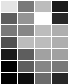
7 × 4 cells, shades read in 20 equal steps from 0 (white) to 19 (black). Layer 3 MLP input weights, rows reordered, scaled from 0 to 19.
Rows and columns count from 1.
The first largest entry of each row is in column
4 4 1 1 1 1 1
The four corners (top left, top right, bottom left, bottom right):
2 17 19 16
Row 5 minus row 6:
-2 0 -2 -3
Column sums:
92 74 42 78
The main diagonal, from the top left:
2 8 5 6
